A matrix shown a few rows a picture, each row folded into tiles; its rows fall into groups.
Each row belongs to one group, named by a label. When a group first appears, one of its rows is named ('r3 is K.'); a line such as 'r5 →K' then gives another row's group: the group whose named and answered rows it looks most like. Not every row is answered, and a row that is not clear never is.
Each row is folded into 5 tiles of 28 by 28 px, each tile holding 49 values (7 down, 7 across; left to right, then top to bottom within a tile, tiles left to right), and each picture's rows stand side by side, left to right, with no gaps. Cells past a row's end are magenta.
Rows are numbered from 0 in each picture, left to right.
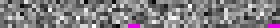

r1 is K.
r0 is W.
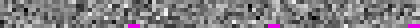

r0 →K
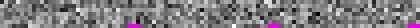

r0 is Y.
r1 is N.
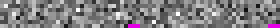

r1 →N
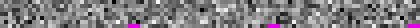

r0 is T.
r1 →Y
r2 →N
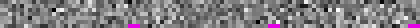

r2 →W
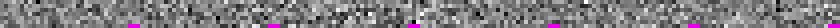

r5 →K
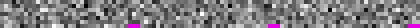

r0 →T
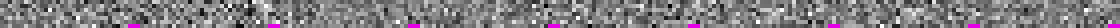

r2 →T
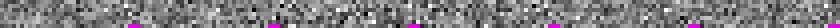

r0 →K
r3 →K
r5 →K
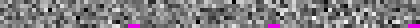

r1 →N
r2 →W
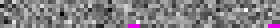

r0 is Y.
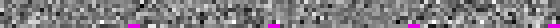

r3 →Y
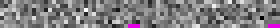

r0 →W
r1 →N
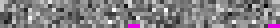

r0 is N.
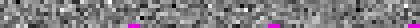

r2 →K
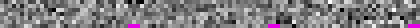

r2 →N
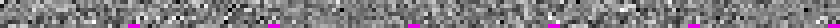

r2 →N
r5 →T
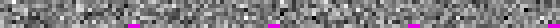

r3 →T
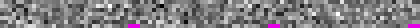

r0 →K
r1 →K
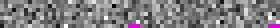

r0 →K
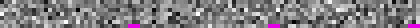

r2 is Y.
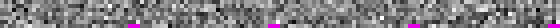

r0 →K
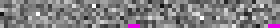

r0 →N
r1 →W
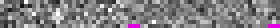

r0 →W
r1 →Y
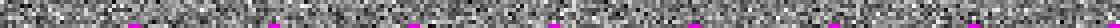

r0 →W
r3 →Y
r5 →W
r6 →N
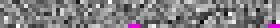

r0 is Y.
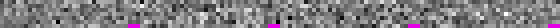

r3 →W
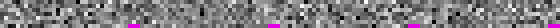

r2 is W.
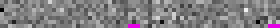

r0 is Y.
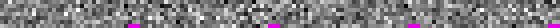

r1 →W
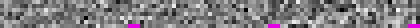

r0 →T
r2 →Y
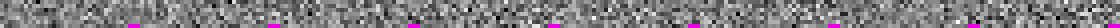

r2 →T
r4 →W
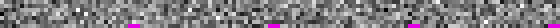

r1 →W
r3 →Y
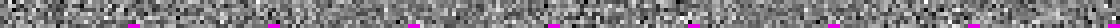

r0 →K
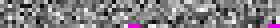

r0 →W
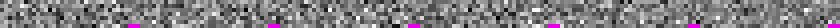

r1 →N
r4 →T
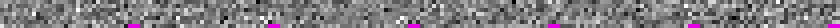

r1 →T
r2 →T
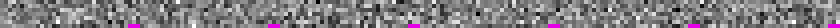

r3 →N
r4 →W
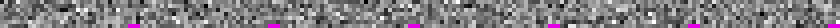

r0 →Y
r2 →W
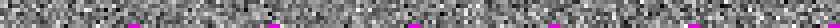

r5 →W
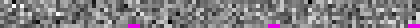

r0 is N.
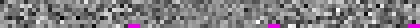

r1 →T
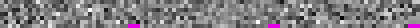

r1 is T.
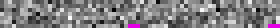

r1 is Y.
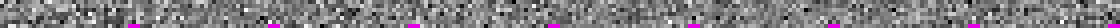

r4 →N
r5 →T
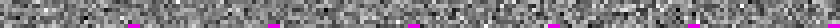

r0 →T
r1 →T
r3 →K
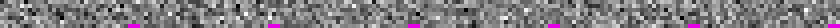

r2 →N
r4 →N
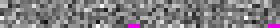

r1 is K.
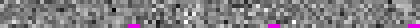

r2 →Y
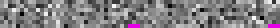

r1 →N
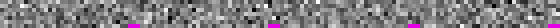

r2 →T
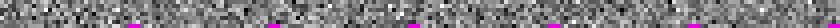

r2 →K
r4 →Y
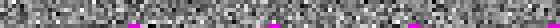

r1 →Y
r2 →W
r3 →K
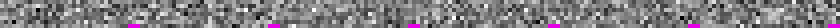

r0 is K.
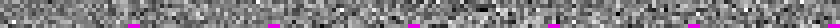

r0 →Y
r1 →W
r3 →Y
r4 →N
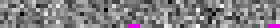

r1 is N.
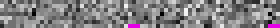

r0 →K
